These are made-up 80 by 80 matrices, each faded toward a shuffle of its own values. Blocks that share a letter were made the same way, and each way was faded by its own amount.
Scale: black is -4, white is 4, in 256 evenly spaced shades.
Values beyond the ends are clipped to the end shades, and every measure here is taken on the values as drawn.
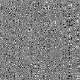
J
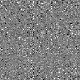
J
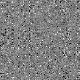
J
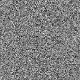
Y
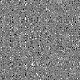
J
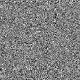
Y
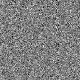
Y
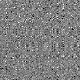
J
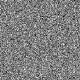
Y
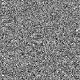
Y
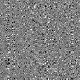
J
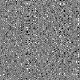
J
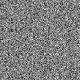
Y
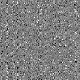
J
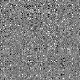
J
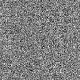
Y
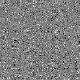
J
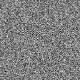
Y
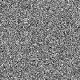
Y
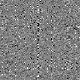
J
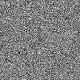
Y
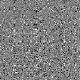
J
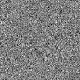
Y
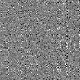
J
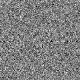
Y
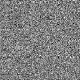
Y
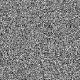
Y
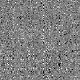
J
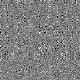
J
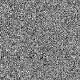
Y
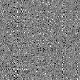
J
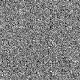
Y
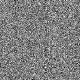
Y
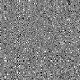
J
